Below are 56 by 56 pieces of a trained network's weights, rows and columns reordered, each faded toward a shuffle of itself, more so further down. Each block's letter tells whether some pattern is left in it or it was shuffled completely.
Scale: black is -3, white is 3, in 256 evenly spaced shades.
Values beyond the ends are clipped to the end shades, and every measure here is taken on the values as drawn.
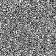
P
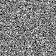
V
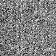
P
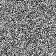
V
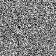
P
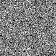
V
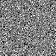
P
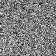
P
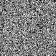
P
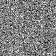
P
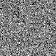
P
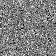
V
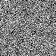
V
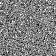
V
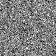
V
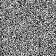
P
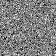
V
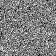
V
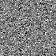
P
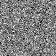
V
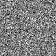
P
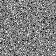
V
